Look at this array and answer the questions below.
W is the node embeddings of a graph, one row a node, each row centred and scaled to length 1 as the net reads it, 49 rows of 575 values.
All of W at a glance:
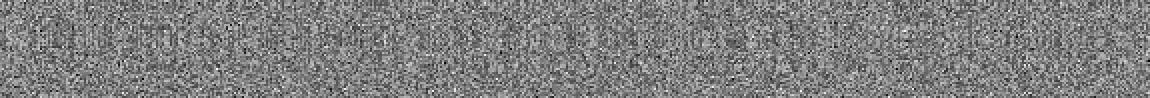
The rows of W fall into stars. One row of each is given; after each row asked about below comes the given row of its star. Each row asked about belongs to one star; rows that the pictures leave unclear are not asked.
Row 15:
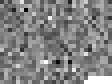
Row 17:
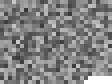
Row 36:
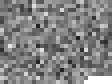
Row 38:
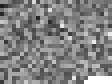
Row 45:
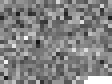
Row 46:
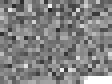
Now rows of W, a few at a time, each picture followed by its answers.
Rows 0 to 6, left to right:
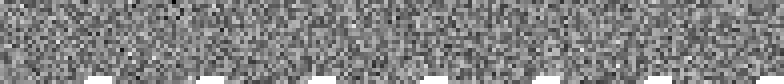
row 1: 45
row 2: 45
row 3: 46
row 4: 46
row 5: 45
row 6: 38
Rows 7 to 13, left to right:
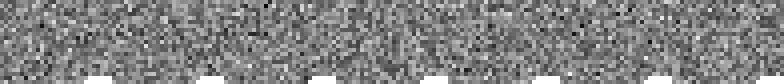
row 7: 36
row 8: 36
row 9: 46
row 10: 15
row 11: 36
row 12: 17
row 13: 45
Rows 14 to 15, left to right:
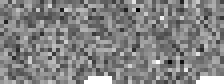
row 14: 46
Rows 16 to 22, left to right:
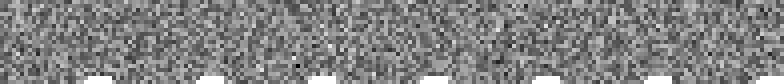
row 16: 36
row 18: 15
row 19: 36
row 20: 36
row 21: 15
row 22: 15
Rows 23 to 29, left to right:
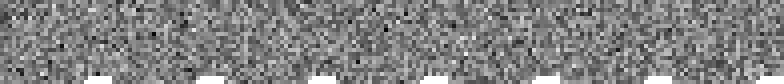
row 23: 36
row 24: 46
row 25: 45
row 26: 17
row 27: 45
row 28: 36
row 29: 36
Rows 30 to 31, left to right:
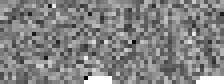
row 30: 17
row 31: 15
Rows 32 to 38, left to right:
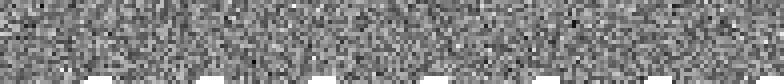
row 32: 46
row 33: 46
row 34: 45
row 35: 46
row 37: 38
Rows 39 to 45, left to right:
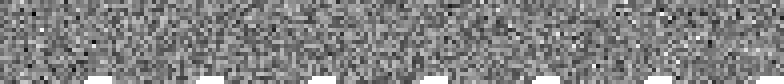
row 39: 15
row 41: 38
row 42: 45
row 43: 38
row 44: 17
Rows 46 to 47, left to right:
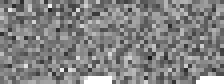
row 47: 38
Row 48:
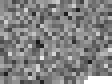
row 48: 45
